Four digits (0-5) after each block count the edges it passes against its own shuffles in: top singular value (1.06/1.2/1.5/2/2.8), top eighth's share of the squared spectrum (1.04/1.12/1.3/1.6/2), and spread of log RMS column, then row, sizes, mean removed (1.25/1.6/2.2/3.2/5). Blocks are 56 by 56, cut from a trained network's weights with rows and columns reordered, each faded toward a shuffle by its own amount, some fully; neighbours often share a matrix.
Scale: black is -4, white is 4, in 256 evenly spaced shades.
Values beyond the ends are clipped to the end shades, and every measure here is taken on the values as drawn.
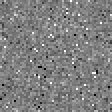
0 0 0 0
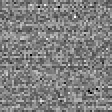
3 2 0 0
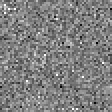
2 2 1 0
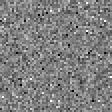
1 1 0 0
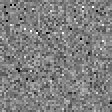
1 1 0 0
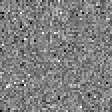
2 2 0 1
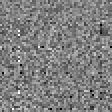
2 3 1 2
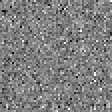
3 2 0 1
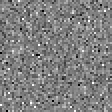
1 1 0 0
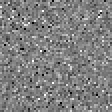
0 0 0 0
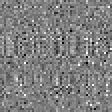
4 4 2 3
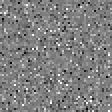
0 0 0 0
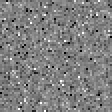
0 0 0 0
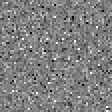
0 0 0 0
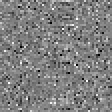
3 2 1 1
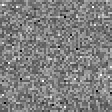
1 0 0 0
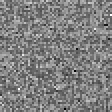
0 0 0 0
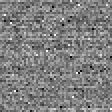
3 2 0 0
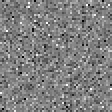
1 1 0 0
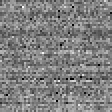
3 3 0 1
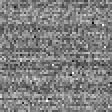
3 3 0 0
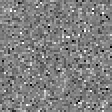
2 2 0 0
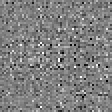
3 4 2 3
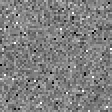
0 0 0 0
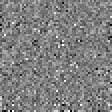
3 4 1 2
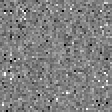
2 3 1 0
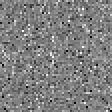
0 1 0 0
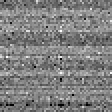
4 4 1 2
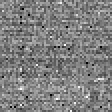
3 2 0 0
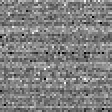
4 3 1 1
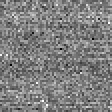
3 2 0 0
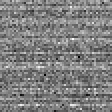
4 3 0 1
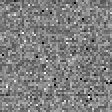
1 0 0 0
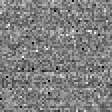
2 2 0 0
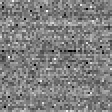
3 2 0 0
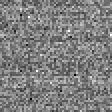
2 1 0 0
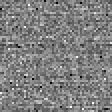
2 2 0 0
